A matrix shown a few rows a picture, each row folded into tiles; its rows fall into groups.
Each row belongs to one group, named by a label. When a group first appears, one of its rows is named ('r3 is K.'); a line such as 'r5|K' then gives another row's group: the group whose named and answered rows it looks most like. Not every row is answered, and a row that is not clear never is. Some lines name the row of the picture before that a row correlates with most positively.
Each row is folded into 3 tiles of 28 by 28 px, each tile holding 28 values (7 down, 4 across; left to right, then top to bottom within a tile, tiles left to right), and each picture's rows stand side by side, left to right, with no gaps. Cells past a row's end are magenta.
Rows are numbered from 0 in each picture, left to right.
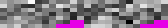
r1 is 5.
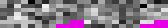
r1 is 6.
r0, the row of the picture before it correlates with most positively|1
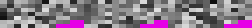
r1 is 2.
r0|5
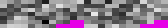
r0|5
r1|2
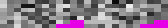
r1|5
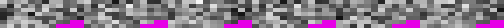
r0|5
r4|5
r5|5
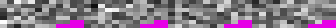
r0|5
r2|2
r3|2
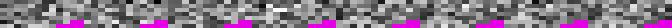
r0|2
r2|2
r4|5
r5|5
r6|5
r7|5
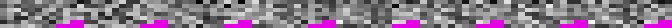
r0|2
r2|6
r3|6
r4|6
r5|6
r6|6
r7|6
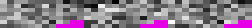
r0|6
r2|6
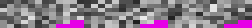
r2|5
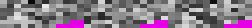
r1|2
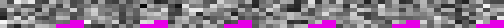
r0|5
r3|2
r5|6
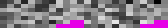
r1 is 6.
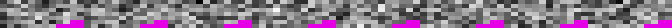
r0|2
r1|2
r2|6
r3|2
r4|5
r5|2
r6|2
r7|2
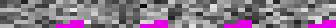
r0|2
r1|6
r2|5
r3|2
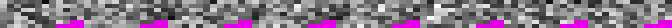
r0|6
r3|5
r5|5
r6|6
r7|2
